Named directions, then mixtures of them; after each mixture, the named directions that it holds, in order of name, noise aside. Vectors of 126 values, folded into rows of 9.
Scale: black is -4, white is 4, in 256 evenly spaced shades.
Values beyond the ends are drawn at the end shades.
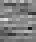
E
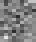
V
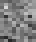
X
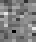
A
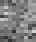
A, E, X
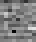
A, E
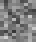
A, V, X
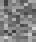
A, V, X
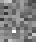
A, V, X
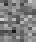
A, E, V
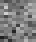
A, X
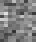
A, E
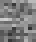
E, V, X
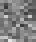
X
